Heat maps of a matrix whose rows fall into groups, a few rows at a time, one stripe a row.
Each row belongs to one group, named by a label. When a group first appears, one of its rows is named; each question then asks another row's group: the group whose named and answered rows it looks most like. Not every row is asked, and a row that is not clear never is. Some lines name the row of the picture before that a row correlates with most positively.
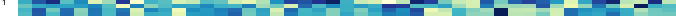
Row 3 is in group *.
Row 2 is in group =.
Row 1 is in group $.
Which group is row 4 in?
*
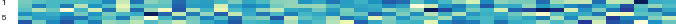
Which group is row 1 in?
=
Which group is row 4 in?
*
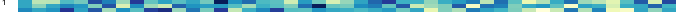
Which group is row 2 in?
=
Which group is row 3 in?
*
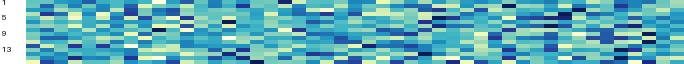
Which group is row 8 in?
*
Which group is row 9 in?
=
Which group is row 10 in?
$
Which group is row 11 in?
=
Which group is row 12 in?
=
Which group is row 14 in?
$
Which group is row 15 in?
*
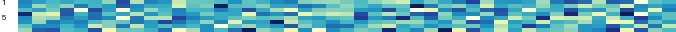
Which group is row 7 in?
$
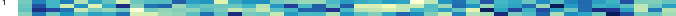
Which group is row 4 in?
*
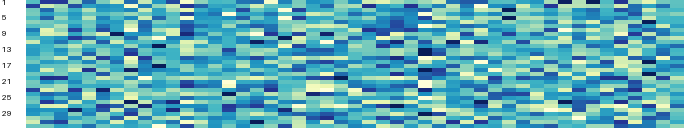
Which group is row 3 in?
*
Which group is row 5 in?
*
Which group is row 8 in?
=
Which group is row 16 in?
=
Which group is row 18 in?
$
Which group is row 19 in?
=
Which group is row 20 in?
$
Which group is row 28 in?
*
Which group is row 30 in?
=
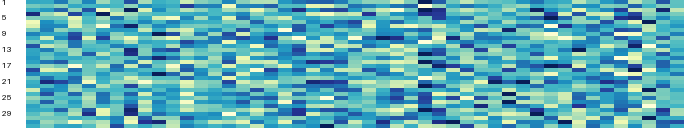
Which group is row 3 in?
$
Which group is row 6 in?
=
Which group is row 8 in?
*
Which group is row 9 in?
*
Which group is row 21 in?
$
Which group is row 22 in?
$
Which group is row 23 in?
=
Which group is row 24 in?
*
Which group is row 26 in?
*
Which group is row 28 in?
$
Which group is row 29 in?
$
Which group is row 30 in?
=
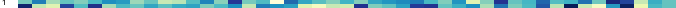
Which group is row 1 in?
*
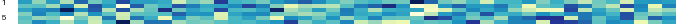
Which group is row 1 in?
$
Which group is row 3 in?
*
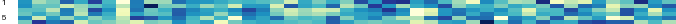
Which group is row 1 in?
=
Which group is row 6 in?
$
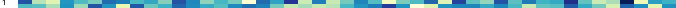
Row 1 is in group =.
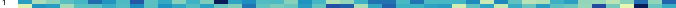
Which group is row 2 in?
=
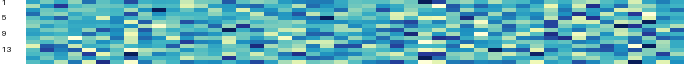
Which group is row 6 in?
=
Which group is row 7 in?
*
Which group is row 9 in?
=
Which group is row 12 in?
=
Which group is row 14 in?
$
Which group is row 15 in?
$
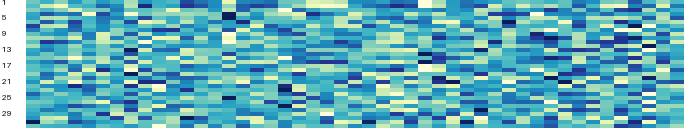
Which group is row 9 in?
$
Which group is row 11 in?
$
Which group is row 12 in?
=
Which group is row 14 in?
$
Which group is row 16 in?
$
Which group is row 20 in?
=
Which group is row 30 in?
=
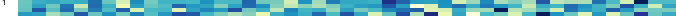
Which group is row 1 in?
=
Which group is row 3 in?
*
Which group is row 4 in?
=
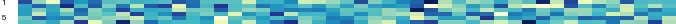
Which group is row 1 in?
=
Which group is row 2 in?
*
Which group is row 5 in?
$
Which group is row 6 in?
$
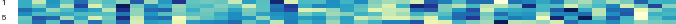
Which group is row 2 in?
$
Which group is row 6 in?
*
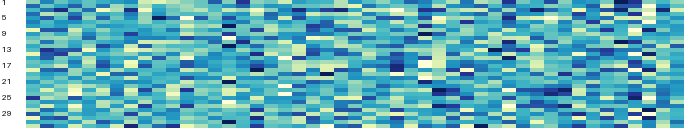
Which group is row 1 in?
*
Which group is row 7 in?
$
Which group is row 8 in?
=
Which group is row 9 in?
$
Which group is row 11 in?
*
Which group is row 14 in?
=
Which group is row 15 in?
*
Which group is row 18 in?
=
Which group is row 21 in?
$
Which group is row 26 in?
$
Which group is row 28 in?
=
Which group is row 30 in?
=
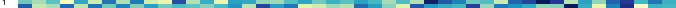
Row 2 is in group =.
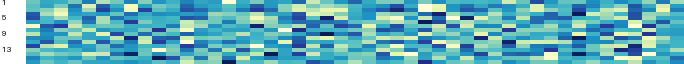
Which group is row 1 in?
$
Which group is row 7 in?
=
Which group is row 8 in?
*
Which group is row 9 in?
=
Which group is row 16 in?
$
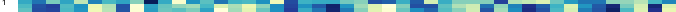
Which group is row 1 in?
*
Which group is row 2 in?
$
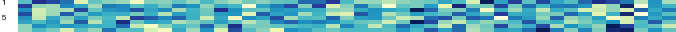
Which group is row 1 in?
$
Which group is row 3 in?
$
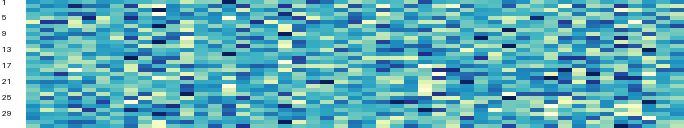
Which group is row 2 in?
*
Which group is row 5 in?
$
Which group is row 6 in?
=
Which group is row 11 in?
*
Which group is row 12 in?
*
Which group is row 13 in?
=
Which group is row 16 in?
*
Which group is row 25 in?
*
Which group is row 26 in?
=
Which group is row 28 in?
$
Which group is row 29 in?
*
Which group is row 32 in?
*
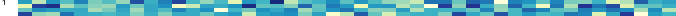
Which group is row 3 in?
$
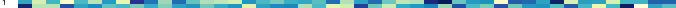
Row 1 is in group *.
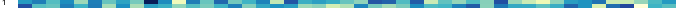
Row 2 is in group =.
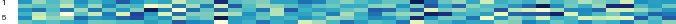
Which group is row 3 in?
*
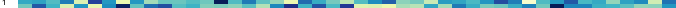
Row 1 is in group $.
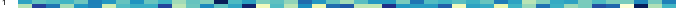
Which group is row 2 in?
=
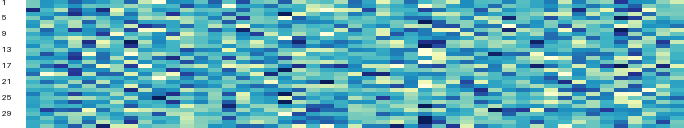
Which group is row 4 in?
*
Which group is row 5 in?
*
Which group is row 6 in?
$
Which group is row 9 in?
=
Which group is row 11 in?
$
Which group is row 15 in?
*
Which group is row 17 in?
$
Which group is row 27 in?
$
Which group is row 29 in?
*
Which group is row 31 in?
$
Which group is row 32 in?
=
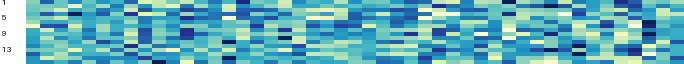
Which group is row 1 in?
*
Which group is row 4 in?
*
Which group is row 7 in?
=
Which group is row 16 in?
*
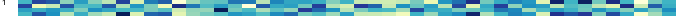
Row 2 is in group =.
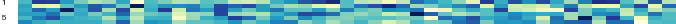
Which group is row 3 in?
*
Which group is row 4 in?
$
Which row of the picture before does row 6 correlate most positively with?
4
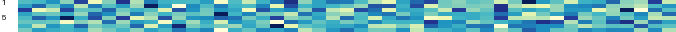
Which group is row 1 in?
$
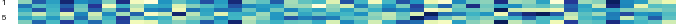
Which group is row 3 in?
*
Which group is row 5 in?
$
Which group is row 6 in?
*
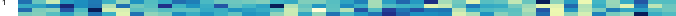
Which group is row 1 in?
=
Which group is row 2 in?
*
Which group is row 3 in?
=
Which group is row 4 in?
=
